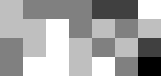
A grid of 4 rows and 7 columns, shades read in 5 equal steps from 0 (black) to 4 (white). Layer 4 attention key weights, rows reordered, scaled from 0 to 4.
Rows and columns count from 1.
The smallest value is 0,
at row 4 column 7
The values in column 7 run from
0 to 4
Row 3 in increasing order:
1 2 2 3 3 3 4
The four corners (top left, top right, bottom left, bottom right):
3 4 2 0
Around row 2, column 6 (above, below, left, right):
1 3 3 3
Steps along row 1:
down same same down same up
